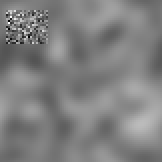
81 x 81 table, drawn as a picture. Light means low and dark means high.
No row or column stands out. An odd patch, rougher than its surroundings, sits in the top left. A few values lie far out on both sides of the bulk. Values change most from cell to cell in the top left. The halves do not mirror each other.
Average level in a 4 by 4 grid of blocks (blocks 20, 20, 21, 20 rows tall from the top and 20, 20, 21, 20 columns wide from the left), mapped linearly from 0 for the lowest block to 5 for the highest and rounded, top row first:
3 3 2 3 / 5 3 3 3 / 2 4 2 0 / 4 4 3 2
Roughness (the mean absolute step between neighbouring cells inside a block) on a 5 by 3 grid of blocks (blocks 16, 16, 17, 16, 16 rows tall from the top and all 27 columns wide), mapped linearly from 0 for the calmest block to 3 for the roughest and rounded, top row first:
3 0 0
2 0 0
0 0 0
0 0 0
0 0 0
